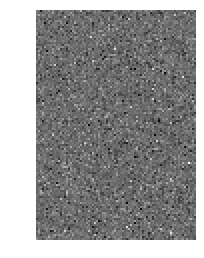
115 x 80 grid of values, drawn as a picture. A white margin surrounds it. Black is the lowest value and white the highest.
Histogram: heavy tails on both sides. Stripes: none. Grain: fine. Mirror symmetry: none. Slope: none. Average level on the scale: 40%.
